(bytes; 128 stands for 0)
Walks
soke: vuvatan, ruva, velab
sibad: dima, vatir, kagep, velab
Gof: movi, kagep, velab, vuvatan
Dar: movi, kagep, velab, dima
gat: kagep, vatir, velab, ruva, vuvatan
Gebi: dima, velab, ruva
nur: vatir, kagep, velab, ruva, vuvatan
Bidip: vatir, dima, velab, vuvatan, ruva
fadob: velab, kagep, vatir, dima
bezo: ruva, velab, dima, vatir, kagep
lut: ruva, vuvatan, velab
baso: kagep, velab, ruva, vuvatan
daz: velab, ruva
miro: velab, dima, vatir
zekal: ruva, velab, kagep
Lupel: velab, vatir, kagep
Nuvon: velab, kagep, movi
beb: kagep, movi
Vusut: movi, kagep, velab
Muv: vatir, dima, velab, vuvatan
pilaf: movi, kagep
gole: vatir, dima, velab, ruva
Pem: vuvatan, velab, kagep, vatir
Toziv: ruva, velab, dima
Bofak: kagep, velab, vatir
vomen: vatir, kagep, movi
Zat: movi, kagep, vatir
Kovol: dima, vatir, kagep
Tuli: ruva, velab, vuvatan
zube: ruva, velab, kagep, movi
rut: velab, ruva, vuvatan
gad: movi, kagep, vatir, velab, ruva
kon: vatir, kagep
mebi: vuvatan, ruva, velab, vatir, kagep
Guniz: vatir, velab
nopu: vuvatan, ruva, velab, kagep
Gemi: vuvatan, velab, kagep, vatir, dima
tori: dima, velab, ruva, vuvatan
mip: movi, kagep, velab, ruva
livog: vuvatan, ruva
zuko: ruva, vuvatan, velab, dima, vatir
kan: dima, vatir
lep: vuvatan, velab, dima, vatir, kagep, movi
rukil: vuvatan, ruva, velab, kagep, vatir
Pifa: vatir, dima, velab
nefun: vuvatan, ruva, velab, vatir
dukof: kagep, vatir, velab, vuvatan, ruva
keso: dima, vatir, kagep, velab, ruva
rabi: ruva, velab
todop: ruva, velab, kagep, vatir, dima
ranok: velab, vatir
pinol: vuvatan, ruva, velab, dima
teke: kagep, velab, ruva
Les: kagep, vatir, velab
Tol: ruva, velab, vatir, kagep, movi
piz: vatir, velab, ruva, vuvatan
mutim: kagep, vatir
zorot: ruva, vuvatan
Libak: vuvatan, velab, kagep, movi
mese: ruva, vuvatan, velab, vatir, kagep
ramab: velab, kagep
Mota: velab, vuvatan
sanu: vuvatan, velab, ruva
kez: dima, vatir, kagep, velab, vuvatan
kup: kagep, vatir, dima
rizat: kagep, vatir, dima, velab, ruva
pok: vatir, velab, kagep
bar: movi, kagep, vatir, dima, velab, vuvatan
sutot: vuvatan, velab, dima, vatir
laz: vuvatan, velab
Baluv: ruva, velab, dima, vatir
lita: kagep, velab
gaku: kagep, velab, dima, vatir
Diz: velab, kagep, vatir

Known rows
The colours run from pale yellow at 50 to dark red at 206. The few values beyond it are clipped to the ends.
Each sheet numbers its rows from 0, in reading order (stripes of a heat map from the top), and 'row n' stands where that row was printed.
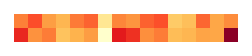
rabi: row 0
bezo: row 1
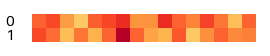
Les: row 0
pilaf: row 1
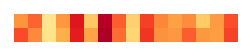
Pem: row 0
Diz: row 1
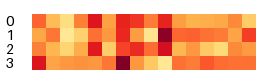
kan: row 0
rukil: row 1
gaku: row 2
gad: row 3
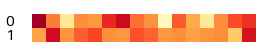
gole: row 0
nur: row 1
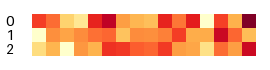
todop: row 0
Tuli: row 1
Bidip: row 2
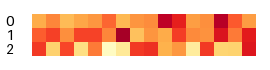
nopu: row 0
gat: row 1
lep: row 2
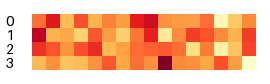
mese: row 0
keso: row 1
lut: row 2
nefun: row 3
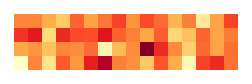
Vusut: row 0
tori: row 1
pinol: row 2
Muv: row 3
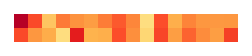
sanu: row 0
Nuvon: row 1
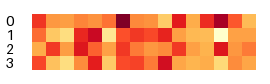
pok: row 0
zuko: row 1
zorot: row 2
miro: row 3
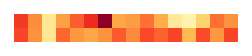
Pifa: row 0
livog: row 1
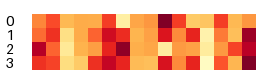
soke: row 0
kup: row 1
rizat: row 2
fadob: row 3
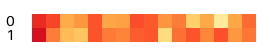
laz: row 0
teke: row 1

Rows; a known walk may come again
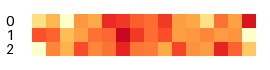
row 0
Bidip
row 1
ranok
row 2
Mota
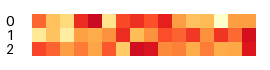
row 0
zuko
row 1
dukof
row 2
Kovol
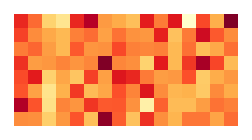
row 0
todop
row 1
zekal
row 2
lita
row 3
pok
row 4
Lupel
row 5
Baluv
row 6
Gebi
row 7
mutim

